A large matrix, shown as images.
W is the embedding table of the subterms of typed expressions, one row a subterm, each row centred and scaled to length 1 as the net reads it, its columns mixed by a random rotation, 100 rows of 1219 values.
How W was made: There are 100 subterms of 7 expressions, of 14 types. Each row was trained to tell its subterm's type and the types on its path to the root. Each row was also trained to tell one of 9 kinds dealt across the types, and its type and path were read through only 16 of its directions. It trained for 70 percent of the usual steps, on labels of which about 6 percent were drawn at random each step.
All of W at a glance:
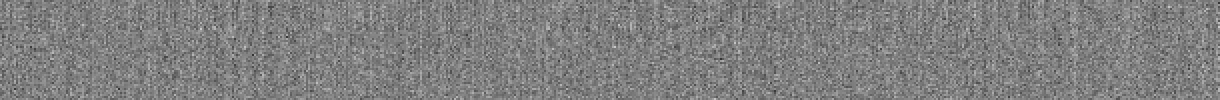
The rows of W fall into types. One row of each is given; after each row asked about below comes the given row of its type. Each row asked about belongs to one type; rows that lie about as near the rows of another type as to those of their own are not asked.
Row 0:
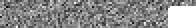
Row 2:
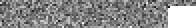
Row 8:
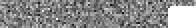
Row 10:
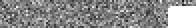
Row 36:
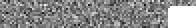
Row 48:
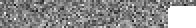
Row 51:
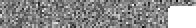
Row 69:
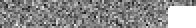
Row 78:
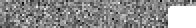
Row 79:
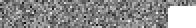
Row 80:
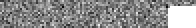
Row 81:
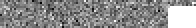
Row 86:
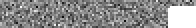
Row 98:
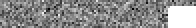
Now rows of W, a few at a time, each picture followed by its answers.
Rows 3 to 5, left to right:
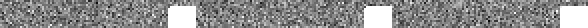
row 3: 8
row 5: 98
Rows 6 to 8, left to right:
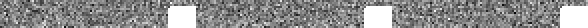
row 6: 79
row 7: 48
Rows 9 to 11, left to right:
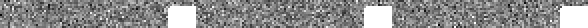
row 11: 80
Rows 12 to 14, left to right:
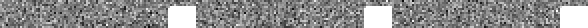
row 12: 8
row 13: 10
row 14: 98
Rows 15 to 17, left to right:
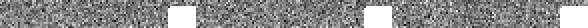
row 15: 2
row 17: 10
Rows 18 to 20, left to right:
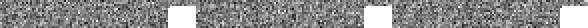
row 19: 36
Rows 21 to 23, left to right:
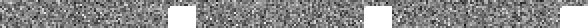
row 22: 80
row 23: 51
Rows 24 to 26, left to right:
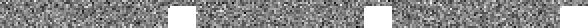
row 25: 0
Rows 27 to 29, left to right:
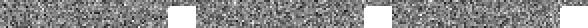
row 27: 69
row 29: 51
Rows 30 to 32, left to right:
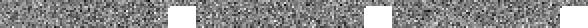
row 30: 10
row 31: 36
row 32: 79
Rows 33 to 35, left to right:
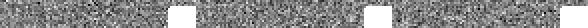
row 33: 48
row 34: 36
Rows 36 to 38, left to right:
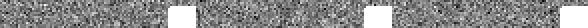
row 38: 0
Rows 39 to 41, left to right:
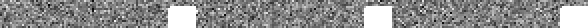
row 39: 78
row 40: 81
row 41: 36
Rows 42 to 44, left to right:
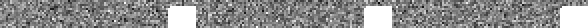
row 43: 79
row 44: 0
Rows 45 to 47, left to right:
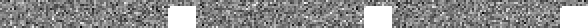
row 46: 0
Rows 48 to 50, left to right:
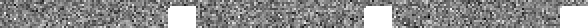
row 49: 69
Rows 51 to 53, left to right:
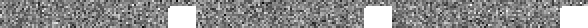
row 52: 8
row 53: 51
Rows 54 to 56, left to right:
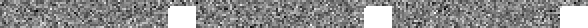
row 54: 79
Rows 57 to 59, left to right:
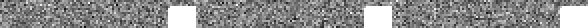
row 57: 80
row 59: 69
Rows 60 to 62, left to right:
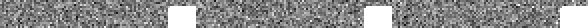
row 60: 48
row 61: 78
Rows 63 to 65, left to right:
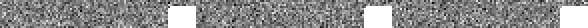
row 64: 78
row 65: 81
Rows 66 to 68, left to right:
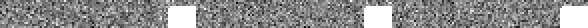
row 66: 51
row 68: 98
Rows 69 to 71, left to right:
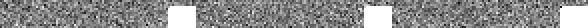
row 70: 80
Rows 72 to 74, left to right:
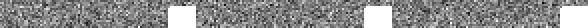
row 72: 10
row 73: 48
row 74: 79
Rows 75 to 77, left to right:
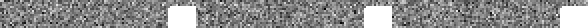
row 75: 36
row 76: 80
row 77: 10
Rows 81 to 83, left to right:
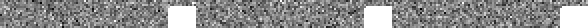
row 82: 0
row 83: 36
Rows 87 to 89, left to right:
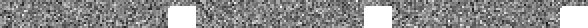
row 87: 98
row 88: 69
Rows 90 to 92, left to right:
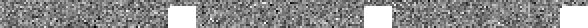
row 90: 10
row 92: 80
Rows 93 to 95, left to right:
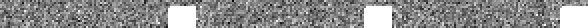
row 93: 98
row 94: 48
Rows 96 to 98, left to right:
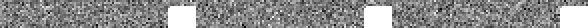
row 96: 0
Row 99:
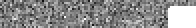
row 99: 48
